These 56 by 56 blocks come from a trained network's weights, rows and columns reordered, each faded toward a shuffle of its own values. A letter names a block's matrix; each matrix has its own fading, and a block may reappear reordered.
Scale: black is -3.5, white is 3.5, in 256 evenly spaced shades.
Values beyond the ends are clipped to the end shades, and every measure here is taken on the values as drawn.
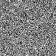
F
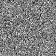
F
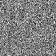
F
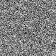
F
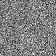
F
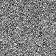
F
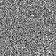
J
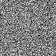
F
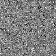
J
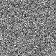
F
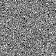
J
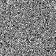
J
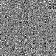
J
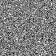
F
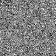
J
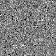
J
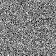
F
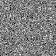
J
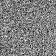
F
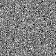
J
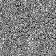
J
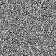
F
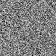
F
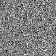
J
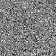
J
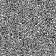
J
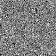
J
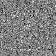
J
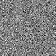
J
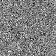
F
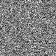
F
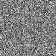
F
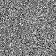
F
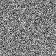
F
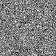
J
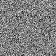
F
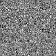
J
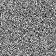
F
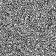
F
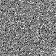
F
